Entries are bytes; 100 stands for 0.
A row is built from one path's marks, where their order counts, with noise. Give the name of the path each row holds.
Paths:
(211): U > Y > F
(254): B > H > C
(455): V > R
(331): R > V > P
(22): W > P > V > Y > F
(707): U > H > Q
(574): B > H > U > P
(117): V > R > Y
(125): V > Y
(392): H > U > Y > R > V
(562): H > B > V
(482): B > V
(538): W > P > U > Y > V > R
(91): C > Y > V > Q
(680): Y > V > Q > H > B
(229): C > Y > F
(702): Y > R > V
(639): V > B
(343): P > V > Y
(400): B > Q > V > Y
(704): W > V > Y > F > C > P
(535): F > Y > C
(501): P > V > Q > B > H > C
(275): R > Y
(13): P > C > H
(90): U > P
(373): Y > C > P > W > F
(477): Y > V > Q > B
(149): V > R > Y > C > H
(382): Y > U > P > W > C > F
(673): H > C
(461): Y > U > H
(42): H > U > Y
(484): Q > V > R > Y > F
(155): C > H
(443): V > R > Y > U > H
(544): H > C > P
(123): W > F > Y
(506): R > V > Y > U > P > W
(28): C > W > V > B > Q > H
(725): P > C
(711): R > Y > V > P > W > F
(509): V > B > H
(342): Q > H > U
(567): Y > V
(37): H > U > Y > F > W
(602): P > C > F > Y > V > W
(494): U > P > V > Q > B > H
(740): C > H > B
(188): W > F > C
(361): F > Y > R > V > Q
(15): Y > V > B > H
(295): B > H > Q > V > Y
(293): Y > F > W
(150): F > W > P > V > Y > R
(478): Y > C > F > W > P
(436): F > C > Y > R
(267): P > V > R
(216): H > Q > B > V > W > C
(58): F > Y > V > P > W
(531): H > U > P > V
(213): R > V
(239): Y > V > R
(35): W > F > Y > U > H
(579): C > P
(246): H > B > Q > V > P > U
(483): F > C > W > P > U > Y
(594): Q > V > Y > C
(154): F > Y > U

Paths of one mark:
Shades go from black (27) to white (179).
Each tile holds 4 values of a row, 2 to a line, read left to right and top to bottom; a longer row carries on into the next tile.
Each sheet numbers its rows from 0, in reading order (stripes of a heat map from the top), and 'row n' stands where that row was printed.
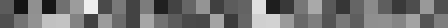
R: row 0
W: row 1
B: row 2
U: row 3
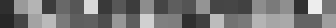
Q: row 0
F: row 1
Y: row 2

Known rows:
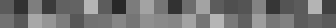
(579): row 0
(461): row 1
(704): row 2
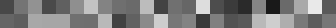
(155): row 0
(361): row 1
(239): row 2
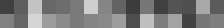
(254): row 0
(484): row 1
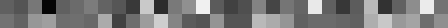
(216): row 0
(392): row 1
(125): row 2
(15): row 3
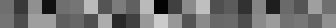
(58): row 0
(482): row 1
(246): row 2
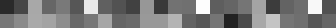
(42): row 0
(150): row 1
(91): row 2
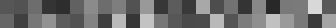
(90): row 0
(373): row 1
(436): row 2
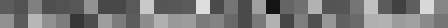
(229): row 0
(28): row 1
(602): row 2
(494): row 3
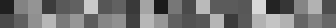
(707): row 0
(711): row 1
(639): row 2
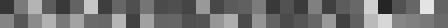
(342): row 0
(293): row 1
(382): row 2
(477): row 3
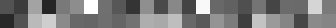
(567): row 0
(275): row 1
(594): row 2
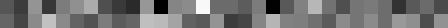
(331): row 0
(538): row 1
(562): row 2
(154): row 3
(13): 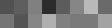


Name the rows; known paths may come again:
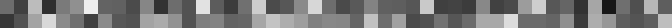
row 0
(702)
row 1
(400)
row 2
(509)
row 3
(22)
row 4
(267)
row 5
(711)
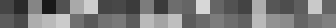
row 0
(455)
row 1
(117)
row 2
(544)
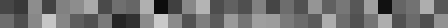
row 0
(331)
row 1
(482)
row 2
(123)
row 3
(602)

